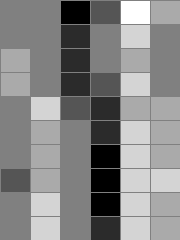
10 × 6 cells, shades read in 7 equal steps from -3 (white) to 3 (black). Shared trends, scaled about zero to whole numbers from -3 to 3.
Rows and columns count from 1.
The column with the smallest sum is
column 5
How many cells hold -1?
13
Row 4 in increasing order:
-2 -1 0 0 1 2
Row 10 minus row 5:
0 0 -1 0 -1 0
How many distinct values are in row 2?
3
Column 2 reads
0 0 0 0 -2 -1 -1 -1 -2 -2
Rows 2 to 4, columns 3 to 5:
2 0 -2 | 2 0 -1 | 2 1 -2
